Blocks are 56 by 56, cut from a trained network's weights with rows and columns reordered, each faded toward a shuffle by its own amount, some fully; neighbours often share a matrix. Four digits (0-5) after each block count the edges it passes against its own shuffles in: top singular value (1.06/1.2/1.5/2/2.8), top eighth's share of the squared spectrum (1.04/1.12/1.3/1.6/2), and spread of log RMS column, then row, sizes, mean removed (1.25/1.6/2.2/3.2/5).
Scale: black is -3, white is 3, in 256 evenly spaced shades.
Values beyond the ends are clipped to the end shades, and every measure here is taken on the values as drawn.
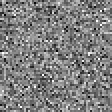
2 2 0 0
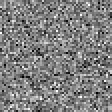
0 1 0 0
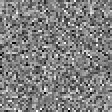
3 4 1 2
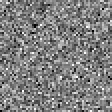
0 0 0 0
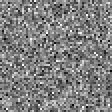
0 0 0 0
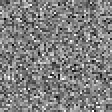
1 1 0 0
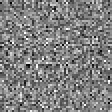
3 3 2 1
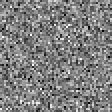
0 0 0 0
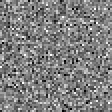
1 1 0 0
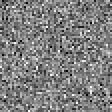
0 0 0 0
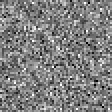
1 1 0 0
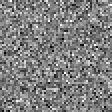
1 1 0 0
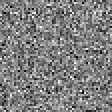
2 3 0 0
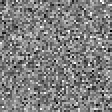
1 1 0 0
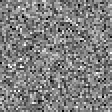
2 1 0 0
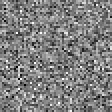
2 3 2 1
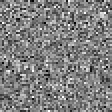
2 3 1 2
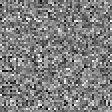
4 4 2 2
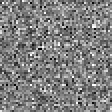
3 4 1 2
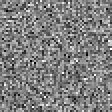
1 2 0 0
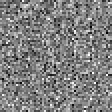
3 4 2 1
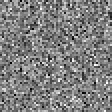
2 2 0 0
